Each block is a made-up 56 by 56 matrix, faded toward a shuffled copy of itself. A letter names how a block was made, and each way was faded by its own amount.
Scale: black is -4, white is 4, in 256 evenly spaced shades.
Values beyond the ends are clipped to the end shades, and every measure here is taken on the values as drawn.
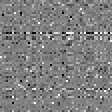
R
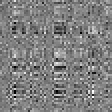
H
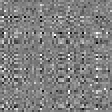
H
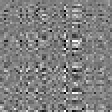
H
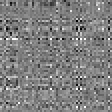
H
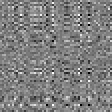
H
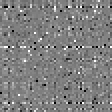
R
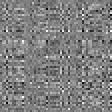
H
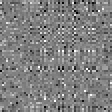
R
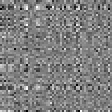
H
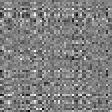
H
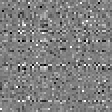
R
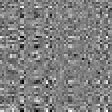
H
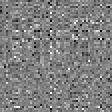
R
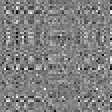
H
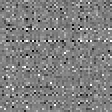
R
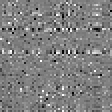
R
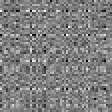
H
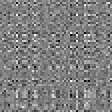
H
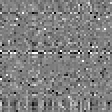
R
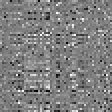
R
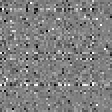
R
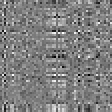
H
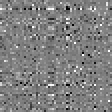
R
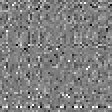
R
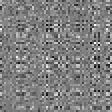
H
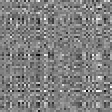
H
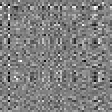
H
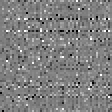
R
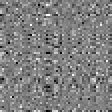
R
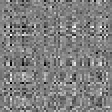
H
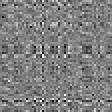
H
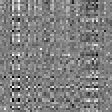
H
